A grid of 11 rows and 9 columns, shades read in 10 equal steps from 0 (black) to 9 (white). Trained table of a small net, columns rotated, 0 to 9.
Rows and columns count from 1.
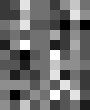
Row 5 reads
1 5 9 4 4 1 2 6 3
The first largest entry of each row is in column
3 8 3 6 3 6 6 6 7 6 3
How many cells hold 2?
13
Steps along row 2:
same up down same down down up down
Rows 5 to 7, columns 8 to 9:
6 3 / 5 3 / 5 4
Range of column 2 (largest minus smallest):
5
